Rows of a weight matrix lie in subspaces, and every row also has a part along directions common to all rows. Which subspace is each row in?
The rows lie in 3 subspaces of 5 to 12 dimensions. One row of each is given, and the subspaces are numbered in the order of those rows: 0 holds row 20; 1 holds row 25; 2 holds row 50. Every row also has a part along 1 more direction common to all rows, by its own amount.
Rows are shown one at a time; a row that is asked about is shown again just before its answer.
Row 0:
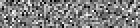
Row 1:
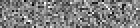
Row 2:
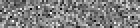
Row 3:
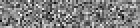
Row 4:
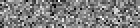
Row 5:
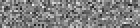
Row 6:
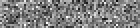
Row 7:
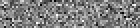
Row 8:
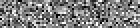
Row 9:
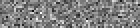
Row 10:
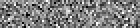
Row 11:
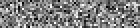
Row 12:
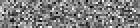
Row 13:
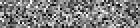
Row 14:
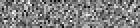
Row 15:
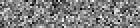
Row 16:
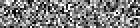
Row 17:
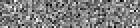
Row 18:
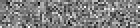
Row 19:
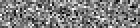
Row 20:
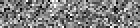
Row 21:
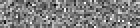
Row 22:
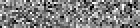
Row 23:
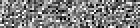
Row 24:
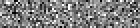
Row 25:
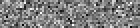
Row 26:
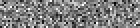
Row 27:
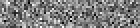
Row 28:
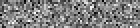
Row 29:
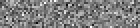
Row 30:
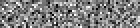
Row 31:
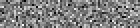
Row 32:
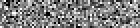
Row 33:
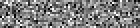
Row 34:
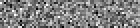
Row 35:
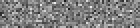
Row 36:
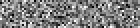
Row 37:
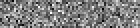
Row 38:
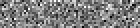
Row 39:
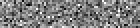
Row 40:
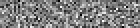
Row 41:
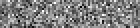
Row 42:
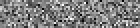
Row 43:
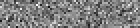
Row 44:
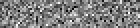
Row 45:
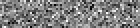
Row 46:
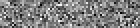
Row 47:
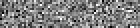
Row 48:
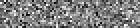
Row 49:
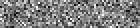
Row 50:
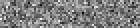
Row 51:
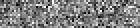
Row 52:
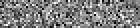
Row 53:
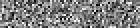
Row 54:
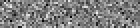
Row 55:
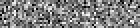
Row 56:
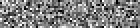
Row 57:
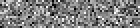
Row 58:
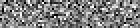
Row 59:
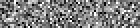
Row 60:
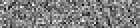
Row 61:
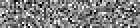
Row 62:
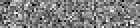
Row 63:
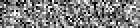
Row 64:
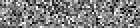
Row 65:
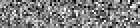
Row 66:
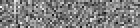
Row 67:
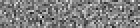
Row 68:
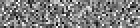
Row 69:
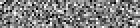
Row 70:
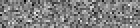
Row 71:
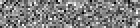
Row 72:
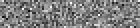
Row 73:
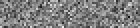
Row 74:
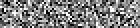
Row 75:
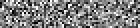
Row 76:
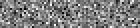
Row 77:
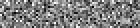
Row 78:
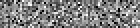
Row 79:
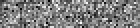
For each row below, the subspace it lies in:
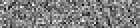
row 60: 2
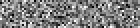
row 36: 1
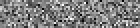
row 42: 2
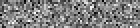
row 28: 0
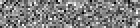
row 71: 2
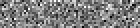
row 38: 2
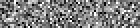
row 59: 1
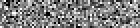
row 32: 0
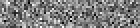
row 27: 2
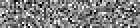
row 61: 1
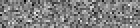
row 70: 0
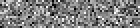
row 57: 0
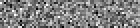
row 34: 1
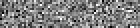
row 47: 1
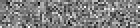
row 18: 2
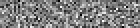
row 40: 1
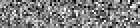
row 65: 2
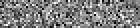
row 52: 1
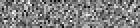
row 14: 2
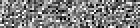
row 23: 1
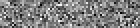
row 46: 2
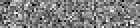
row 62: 2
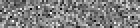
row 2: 1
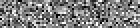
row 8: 2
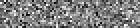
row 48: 1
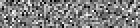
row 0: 2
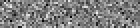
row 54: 1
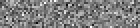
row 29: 2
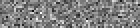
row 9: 1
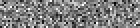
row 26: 2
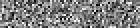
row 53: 1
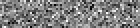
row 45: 0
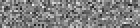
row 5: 0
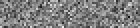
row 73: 0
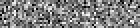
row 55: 2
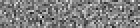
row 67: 1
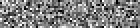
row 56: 1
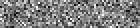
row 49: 0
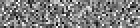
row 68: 1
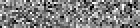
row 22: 0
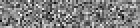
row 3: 1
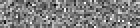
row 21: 2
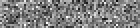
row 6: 0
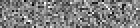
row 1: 0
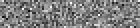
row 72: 1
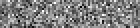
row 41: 1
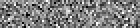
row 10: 1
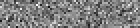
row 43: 1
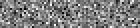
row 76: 2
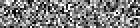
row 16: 1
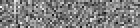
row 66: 1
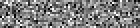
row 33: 1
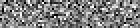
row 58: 0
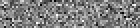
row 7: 2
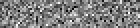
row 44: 1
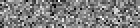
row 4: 0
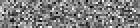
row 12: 1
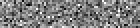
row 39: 1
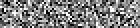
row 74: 2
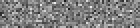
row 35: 1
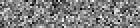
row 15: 0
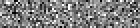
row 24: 1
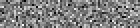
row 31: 1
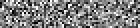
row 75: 2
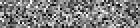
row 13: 0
